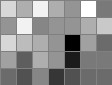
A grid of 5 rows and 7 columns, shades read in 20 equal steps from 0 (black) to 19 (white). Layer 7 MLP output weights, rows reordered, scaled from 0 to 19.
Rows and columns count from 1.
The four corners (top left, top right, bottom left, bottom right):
16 9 8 8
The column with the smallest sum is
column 5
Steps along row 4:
down up down down up same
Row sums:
99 89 74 63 50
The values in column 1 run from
8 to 16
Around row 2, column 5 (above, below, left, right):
11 0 11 13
